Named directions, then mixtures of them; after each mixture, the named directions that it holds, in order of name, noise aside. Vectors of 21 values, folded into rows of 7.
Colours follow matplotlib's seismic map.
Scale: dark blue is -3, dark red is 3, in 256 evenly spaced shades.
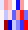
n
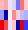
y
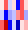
n, y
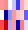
n, y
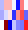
n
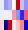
n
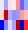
y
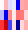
n, y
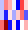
n, y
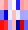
y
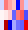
n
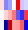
n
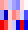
y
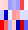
y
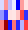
n, y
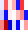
n, y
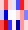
n, y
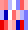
y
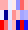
y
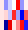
n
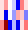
n, y
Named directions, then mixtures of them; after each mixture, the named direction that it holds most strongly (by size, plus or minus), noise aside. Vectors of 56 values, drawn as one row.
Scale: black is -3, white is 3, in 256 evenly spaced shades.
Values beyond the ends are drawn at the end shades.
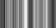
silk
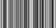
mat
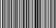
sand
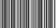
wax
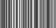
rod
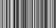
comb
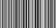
sand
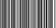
wax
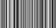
comb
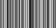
wax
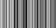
comb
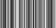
comb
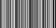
wax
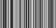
comb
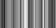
silk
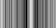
silk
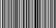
sand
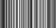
rod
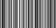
sand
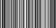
sand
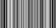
silk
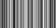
silk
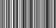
rod
